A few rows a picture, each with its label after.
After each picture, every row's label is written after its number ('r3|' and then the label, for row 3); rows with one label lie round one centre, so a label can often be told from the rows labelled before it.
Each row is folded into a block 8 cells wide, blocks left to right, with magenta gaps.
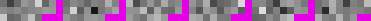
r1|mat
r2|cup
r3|mat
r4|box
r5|cup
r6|box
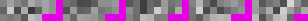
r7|cup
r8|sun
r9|sun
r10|cup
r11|mat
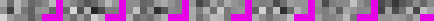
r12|box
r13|cup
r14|cup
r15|mat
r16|cup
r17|mat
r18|sun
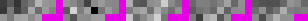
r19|sun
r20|cup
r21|mat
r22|sun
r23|sun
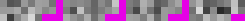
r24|mat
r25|box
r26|box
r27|cup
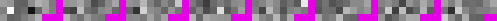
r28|cup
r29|box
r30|box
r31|sun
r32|box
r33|sun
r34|cup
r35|box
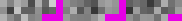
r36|box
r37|cup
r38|sun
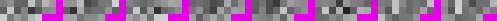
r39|cup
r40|box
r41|cup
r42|sun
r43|sun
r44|cup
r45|box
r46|box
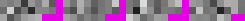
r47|cup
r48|box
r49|box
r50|cup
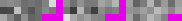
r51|box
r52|box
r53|mat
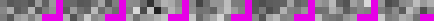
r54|sun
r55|sun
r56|cup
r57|mat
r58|sun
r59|box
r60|mat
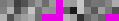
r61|sun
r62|box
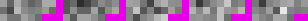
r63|box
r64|sun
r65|cup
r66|mat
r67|mat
